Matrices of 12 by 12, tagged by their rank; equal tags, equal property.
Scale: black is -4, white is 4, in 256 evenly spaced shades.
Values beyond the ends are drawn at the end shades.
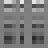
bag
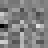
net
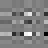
bag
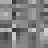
net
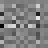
net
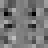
net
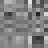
net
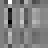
bag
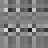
bag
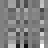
bag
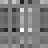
bag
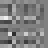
net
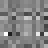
net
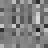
net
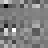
net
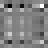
bag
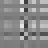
bag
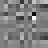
net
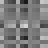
bag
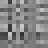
net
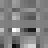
bag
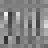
net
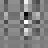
bag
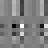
bag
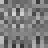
net
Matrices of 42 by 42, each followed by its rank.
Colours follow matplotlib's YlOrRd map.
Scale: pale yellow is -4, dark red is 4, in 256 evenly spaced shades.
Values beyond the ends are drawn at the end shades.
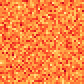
full rank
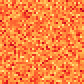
full rank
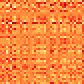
three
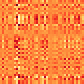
two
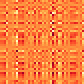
two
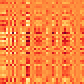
two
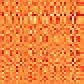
three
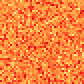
full rank
